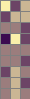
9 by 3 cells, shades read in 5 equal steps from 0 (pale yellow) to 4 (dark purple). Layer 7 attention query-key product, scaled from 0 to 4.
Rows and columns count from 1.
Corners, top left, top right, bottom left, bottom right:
0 1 2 2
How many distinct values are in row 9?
2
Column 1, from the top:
0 3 2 4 2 2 3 2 2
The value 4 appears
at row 4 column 1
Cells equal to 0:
2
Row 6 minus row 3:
0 0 0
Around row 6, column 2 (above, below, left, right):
2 1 2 3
